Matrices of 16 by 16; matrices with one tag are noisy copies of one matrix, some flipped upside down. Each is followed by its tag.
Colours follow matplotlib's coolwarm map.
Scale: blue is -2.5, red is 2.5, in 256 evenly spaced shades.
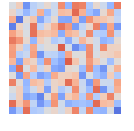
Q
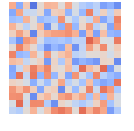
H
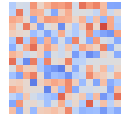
H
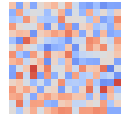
H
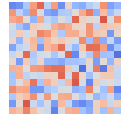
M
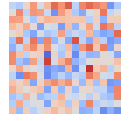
H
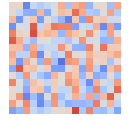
Q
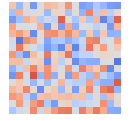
H
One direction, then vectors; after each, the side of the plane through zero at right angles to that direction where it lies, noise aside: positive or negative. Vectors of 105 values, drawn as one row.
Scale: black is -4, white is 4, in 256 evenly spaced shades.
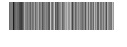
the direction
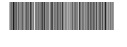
positive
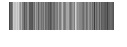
negative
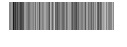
positive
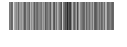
negative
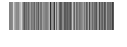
negative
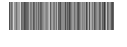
negative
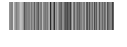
negative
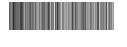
positive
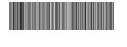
positive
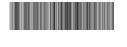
negative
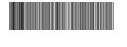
positive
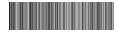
positive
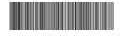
positive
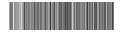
negative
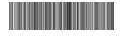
negative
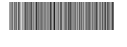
negative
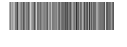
negative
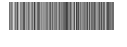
negative
